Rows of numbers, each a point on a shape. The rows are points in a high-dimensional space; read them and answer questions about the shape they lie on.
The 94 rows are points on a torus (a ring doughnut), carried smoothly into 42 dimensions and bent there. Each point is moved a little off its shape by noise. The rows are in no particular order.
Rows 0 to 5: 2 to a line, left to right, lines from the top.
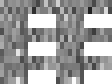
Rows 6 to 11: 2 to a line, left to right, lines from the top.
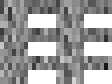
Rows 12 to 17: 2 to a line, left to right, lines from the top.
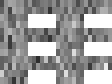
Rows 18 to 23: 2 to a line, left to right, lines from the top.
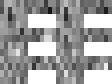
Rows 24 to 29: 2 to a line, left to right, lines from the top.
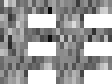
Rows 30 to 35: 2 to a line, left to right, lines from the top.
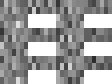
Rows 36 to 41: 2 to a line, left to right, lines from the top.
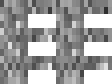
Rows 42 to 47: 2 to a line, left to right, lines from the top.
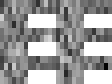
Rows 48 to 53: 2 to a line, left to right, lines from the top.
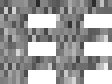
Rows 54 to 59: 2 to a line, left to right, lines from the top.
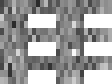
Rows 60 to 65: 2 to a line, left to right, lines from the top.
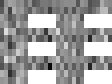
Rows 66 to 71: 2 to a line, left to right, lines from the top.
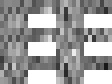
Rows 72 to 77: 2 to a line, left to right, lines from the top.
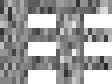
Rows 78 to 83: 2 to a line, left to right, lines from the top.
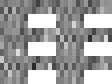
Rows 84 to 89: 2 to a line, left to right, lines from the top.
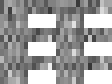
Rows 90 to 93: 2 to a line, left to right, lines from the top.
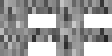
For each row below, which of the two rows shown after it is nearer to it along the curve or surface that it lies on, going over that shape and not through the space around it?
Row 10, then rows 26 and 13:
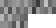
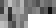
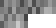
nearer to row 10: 13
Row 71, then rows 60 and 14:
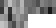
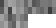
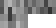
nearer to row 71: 14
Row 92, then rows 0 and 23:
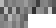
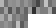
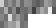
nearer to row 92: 23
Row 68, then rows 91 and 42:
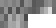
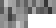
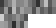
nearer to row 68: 42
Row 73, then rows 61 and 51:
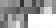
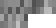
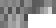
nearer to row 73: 51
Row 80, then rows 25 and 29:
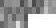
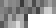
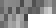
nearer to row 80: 29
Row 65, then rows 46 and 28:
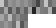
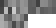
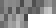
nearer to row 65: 28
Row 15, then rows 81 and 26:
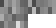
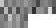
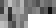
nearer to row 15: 26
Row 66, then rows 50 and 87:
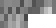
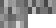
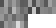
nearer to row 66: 87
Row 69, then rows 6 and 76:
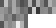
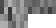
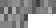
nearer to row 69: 6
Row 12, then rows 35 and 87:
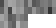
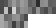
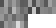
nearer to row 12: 87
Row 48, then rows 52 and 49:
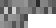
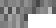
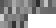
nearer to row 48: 52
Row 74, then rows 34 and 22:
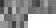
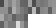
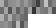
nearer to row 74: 22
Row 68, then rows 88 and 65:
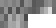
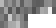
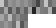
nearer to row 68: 88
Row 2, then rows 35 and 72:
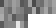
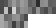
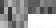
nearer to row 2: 72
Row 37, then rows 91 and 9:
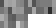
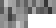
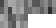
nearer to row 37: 9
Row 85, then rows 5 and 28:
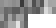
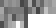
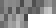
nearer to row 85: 5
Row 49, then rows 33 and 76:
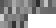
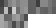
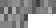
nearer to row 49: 76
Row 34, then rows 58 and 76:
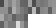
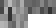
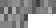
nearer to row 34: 58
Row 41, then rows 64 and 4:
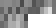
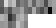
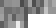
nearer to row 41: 4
